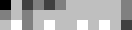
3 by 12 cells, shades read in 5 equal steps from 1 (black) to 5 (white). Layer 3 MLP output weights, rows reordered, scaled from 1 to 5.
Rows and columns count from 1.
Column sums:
8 13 8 11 11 11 12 13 12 13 12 8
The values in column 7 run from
4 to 4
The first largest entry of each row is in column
2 2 2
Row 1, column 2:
4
